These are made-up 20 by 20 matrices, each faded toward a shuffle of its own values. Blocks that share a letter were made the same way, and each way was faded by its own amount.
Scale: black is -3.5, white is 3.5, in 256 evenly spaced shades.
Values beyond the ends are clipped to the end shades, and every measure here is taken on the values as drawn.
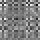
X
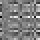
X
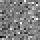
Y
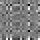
X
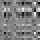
X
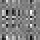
X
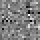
Y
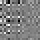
X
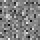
Y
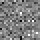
Y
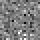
Y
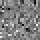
Y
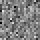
Y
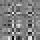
X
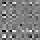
X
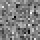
Y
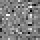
Y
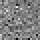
Y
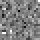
Y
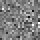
Y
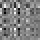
X
